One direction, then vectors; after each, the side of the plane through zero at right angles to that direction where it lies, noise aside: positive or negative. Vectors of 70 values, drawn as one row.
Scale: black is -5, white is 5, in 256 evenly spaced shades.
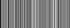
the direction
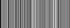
positive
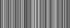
positive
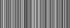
positive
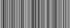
negative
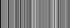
positive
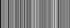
positive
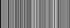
positive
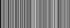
positive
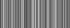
positive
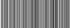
negative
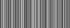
positive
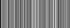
positive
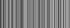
positive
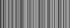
positive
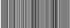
negative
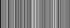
positive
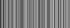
positive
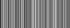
positive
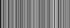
positive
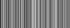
positive
